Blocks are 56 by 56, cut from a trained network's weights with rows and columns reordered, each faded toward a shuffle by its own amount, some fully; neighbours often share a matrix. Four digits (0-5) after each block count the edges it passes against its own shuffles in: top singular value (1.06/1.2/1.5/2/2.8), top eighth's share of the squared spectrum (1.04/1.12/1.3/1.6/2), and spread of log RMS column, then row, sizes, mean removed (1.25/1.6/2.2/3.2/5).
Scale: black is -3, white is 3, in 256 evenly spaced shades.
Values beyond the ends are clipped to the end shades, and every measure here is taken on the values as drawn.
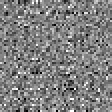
3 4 2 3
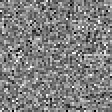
0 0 0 0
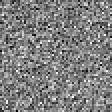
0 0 0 0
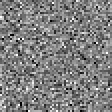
2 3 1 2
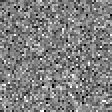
0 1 0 0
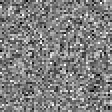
2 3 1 0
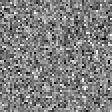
1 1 1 0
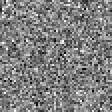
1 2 0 0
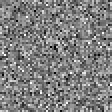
0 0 0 0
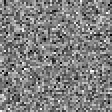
1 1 0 0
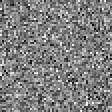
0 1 0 0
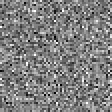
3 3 2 1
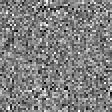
3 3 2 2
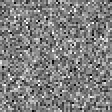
2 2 0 0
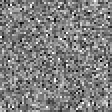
0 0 0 0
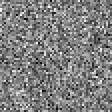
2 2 0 0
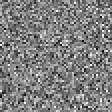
3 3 1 1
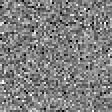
1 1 0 0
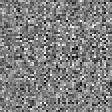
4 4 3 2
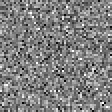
0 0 0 0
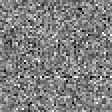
2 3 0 2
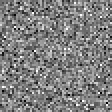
1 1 0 0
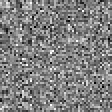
3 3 2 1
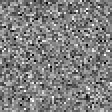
1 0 0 0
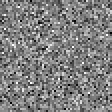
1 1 0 0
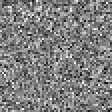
0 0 0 0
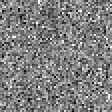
1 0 0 0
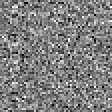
3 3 1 1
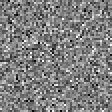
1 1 0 0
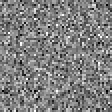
3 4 2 2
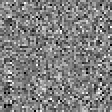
3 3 2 1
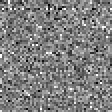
2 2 0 1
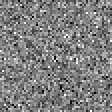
1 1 0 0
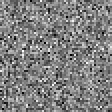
1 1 0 0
